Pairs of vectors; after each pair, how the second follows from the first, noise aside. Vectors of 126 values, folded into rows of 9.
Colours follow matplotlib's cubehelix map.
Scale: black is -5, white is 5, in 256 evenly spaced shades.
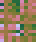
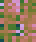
negated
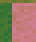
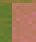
shrunk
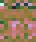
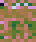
negated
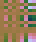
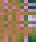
negated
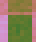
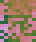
sign-scrambled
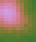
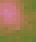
shrunk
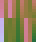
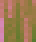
shrunk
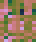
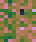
sign-scrambled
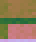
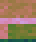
negated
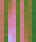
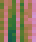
negated
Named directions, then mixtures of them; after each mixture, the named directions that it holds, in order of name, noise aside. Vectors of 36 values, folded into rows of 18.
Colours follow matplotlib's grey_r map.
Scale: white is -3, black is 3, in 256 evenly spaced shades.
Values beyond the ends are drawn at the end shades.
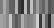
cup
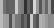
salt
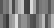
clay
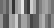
clay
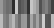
clay, cup, salt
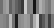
clay, cup, salt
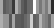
salt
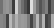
clay, cup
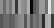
clay, cup, salt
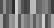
clay, cup, salt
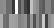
clay, cup, salt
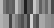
salt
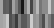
clay, salt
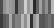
salt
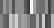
clay, cup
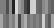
clay, cup, salt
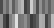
clay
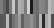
clay, cup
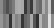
cup, salt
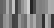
clay, cup, salt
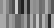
cup, salt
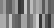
cup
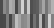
cup, salt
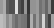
cup, salt
